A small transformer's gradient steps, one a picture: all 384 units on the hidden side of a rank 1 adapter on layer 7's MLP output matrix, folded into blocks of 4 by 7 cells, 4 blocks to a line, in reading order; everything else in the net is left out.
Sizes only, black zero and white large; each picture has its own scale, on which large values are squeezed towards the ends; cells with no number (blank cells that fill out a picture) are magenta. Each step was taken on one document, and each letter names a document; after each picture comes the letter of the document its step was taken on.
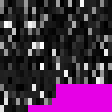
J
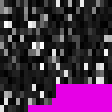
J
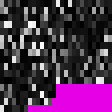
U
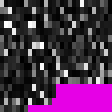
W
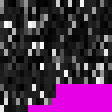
J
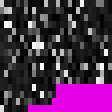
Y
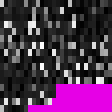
W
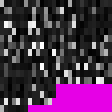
W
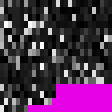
U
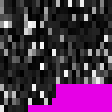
U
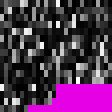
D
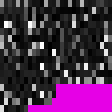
D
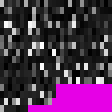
W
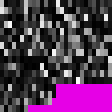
D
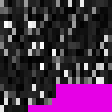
J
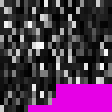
Y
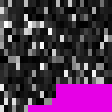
U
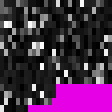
J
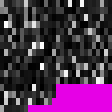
J
